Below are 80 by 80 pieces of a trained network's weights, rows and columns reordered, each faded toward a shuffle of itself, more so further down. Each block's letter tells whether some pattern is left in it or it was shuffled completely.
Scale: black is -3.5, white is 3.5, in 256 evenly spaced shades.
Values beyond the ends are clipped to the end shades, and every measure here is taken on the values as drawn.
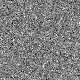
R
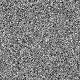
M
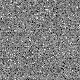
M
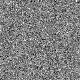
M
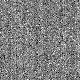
M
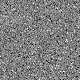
R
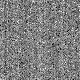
M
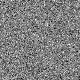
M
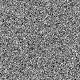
R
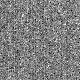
M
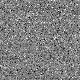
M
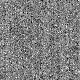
M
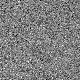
R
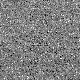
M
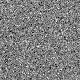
R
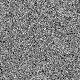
M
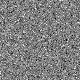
R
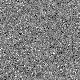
R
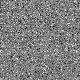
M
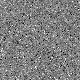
R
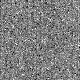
M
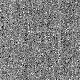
M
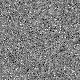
R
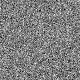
M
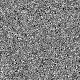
R
